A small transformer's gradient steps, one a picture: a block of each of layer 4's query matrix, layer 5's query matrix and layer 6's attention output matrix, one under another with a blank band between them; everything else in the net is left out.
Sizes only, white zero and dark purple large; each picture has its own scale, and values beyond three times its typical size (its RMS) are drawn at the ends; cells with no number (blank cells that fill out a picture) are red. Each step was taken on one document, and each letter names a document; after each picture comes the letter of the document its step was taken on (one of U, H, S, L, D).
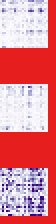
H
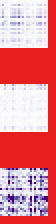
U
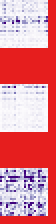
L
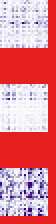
L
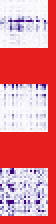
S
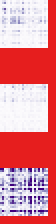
U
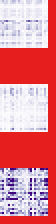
U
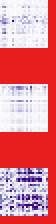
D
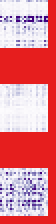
D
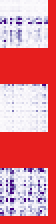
S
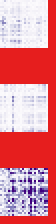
U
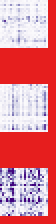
S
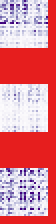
L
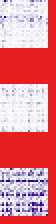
H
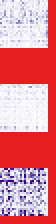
L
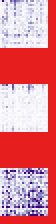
H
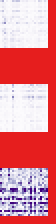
U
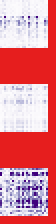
D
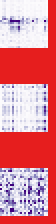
S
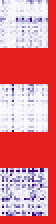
H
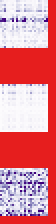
L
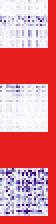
D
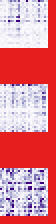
S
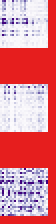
L
